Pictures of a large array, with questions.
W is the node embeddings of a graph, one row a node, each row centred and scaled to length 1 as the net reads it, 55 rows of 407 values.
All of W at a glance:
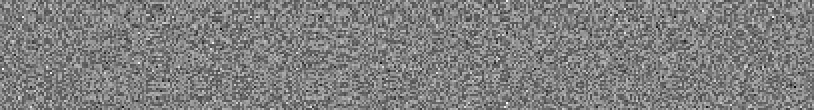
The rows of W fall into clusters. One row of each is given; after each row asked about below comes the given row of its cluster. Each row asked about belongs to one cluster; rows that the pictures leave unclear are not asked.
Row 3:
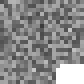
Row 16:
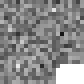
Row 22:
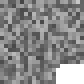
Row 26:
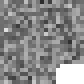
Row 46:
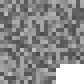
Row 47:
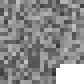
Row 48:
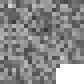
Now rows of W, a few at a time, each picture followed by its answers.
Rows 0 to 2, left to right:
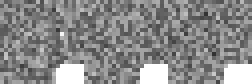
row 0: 16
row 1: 46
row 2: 3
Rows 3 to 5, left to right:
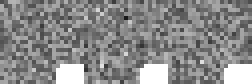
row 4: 16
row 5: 48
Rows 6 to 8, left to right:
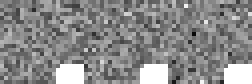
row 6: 48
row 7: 16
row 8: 22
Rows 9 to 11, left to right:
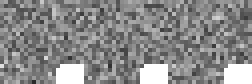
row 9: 22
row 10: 22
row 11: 46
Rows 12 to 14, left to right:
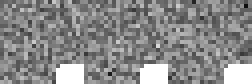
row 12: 26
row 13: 26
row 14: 48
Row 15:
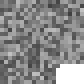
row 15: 47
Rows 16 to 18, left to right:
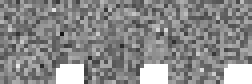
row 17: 47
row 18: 3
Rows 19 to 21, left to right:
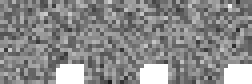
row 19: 16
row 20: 48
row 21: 48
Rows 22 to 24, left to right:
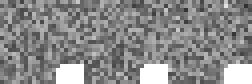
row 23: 47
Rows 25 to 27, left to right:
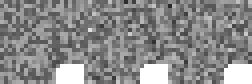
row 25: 16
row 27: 46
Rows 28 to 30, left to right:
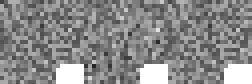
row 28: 3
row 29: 22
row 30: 3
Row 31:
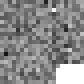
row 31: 16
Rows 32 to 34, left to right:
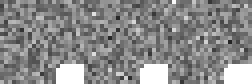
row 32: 47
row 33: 47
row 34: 26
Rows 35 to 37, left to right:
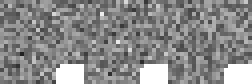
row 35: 48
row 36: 26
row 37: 22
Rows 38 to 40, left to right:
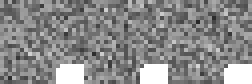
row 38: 48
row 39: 3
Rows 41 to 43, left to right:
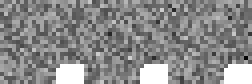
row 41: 46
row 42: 22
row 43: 46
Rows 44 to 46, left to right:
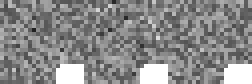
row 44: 48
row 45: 16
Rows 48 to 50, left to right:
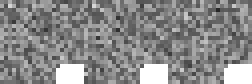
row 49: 48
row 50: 26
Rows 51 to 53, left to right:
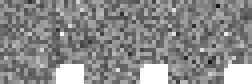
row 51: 16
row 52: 3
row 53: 46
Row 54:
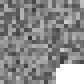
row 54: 16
